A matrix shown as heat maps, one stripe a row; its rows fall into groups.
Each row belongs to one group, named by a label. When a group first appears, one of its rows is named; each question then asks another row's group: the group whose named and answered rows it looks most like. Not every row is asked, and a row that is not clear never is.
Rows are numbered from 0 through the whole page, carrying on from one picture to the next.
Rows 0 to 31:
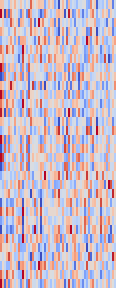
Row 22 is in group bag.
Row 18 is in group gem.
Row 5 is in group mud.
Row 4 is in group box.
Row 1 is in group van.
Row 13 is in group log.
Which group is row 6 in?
mud
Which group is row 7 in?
van
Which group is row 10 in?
van
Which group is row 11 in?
mud
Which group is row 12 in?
van
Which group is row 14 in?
box
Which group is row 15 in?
van
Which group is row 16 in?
gem
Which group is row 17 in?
van
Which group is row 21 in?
box
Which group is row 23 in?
mud
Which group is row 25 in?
bag
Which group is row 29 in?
box
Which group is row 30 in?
mud
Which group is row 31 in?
van
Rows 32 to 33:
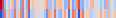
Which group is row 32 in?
van
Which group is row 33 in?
gem
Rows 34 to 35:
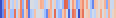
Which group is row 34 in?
gem
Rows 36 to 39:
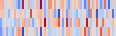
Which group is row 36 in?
mud
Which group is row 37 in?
log
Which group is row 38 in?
box
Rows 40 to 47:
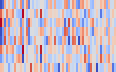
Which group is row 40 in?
gem
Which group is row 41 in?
mud
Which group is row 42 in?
van
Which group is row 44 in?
gem
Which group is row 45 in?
mud
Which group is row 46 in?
bag
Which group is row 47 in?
log
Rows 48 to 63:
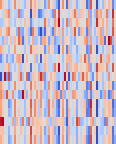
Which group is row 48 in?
log
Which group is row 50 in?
box
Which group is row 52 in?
bag
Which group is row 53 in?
log
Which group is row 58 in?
mud
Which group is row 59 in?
log
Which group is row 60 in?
log
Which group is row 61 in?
van
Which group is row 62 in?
log
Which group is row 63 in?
log
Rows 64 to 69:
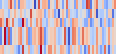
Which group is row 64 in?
box
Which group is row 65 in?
log
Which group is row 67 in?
gem
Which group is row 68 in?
gem
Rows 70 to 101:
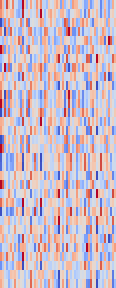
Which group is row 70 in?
mud
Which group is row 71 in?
mud
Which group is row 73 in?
van
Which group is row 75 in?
van
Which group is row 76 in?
box
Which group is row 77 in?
gem
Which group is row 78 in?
mud
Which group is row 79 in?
log
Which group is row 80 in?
van
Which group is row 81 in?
van
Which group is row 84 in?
log
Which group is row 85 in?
gem
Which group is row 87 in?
bag
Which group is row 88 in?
bag
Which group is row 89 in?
log
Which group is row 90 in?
van
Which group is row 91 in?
box
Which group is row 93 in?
bag
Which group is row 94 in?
box
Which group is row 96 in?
mud
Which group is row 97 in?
box
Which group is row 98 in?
mud
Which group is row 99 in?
bag
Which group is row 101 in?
log
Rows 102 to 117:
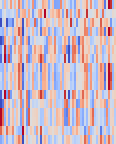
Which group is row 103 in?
box
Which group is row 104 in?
bag
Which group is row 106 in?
gem
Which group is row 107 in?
gem
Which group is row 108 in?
gem
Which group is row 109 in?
bag
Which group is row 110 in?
bag
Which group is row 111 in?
bag
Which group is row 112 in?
gem
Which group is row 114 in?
van
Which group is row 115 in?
van
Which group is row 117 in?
bag
